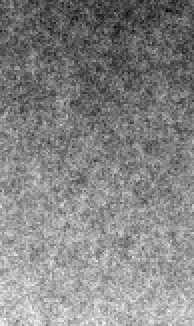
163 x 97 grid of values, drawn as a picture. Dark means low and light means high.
There are no regular stripes. No single row or column stands out from its neighbours. There is an overall slope up to the bottom.
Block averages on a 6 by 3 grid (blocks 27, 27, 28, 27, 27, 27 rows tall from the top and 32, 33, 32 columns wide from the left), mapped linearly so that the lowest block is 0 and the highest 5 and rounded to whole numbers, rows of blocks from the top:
100 / 111 / 222 / 333 / 444 / 555
